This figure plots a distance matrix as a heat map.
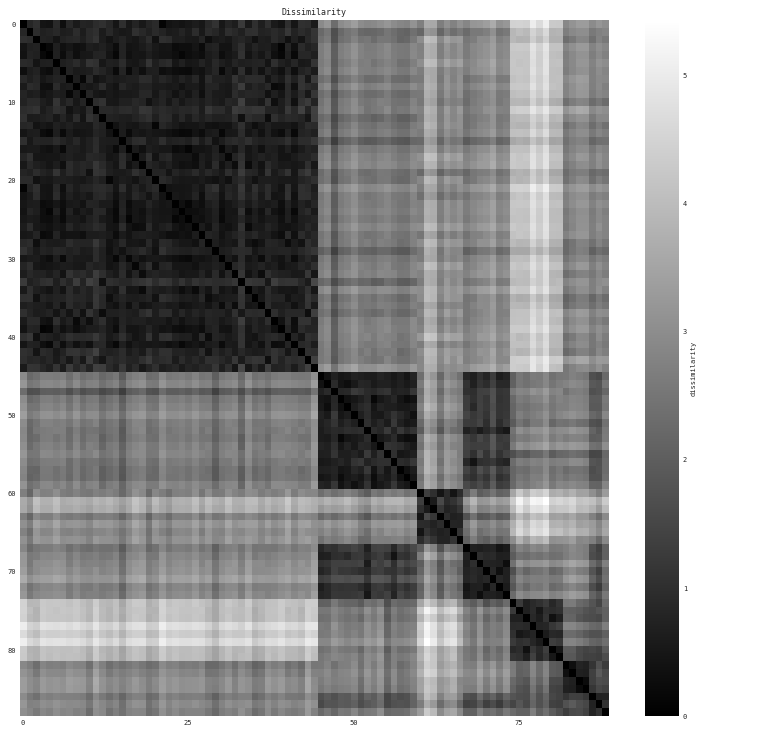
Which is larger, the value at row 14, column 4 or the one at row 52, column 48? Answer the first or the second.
the second
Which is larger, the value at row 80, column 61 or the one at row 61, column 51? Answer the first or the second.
the first
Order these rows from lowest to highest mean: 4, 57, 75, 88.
4, 57, 88, 75
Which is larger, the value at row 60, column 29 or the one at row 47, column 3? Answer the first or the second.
the first
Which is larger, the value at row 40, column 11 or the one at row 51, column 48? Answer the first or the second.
the first
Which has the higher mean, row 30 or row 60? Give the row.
60
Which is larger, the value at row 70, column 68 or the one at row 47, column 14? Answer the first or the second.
the second
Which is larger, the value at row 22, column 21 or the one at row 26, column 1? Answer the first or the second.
the second
